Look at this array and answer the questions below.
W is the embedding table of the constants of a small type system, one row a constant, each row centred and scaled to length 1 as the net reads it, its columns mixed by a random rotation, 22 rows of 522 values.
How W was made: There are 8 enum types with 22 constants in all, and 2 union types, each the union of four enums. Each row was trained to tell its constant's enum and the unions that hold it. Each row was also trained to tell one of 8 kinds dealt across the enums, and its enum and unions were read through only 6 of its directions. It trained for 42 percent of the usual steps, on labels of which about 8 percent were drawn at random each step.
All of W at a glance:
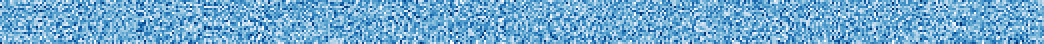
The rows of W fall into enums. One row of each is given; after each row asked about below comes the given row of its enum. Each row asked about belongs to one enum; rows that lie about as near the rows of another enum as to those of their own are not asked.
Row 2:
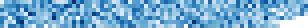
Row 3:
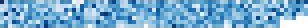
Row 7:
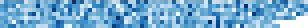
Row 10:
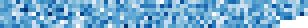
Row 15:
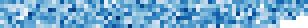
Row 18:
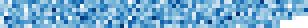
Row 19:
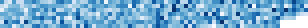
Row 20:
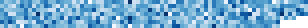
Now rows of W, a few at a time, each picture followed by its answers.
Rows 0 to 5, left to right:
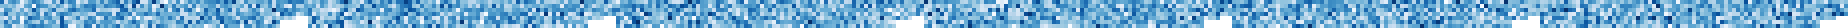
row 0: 19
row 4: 2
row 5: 20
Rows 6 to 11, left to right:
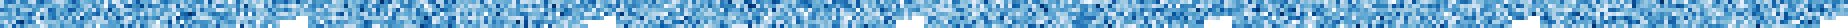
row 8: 3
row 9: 19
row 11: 15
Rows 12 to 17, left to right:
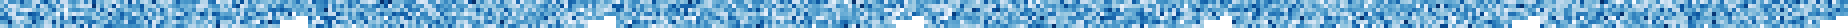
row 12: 15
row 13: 2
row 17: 10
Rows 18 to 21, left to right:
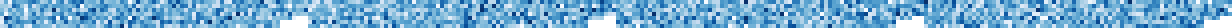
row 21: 20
